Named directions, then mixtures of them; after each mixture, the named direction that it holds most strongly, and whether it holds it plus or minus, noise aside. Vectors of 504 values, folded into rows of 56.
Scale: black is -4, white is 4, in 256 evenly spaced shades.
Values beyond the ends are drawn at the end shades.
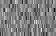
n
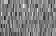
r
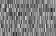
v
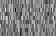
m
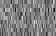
n, plus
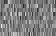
r, minus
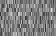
v, minus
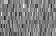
r, plus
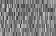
v, plus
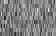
r, plus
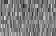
r, minus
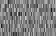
v, plus
